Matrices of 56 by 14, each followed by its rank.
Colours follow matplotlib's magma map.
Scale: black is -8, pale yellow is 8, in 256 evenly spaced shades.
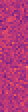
full rank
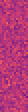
full rank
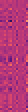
two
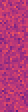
full rank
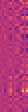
two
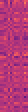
two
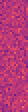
full rank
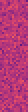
full rank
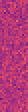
full rank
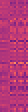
two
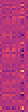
two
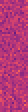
full rank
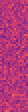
full rank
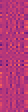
two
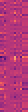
two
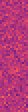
full rank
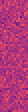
full rank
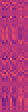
two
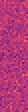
full rank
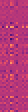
two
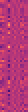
two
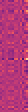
two
